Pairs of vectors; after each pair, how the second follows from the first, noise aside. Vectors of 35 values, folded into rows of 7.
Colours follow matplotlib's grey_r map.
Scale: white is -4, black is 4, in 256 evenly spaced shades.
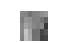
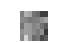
wrapped around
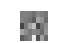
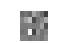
wrapped around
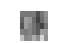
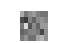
shuffled
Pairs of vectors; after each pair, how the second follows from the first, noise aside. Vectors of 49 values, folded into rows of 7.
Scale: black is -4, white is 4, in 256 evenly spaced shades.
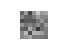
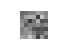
reversed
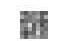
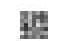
reversed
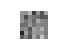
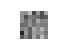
copied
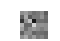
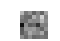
shuffled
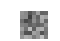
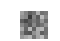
copied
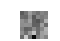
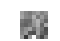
negated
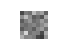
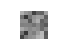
negated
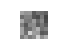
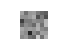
sign-scrambled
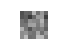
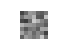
shuffled
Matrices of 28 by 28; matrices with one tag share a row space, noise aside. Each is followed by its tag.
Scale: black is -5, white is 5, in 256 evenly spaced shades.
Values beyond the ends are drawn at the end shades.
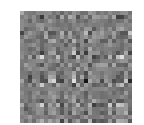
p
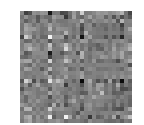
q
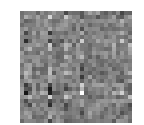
q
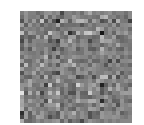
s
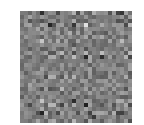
p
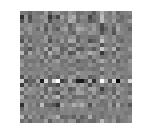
s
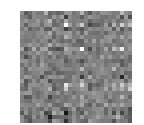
q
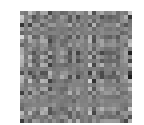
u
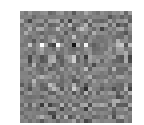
p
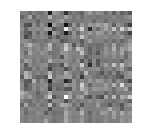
q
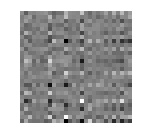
q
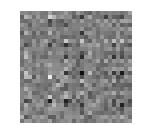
q
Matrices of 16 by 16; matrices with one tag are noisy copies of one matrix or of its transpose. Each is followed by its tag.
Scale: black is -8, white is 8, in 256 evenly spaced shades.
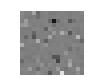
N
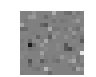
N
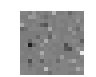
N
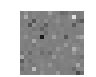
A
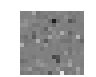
N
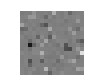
N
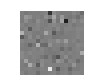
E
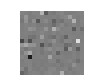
E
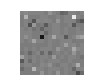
A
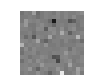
N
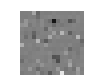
N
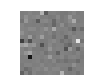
E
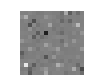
A
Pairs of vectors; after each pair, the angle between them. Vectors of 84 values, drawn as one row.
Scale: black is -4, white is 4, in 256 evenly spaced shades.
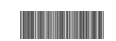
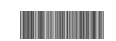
nearly parallel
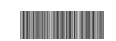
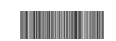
orthogonal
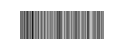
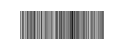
orthogonal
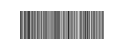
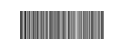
partly aligned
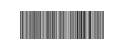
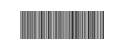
orthogonal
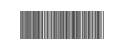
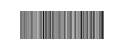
nearly opposite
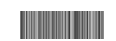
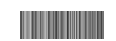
orthogonal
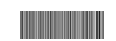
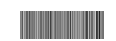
nearly parallel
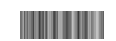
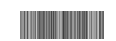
partly aligned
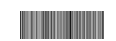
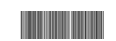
nearly opposite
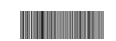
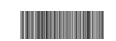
partly aligned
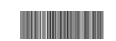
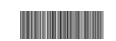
nearly parallel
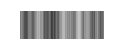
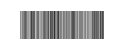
partly aligned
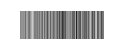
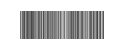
partly opposed
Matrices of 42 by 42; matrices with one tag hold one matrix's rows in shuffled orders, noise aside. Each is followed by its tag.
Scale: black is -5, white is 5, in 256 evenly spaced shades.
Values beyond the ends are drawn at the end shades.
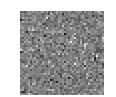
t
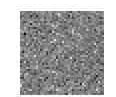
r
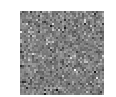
t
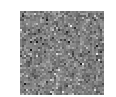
r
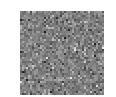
t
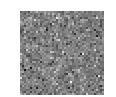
r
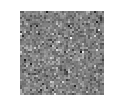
r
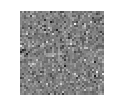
t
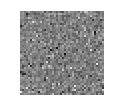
t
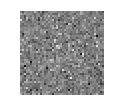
r
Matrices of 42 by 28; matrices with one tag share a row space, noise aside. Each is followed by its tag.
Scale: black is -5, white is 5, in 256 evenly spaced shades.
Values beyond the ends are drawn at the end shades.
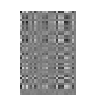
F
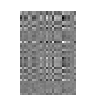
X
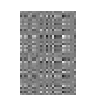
X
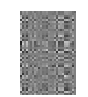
F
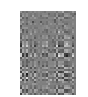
F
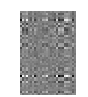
F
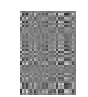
F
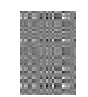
X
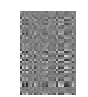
F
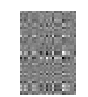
X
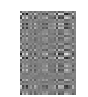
F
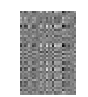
X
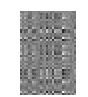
X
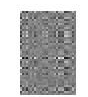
F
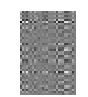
F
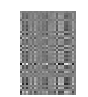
F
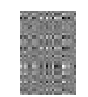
X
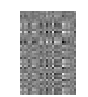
X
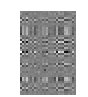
F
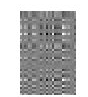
X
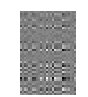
X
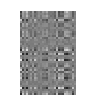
F
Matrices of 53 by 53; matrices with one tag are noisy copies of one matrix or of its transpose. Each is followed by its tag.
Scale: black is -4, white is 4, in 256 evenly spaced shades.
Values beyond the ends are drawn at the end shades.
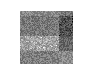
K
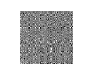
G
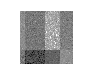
K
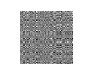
G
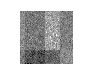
K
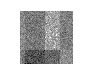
K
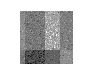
K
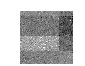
K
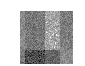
K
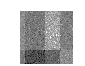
K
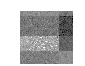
K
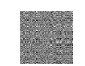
G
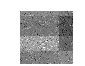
K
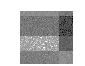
K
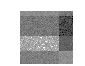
K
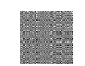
G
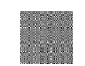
G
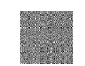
G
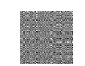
G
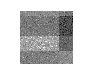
K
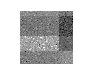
K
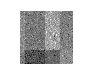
K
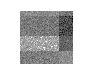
K
